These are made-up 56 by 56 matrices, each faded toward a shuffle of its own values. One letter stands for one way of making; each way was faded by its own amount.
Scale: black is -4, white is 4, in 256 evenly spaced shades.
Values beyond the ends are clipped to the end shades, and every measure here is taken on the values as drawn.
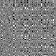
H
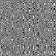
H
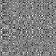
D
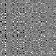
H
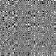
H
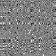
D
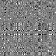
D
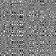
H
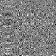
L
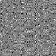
L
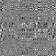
H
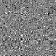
L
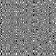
H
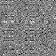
L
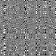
H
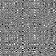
D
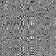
H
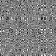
D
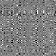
H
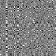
D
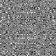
L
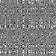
H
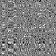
D
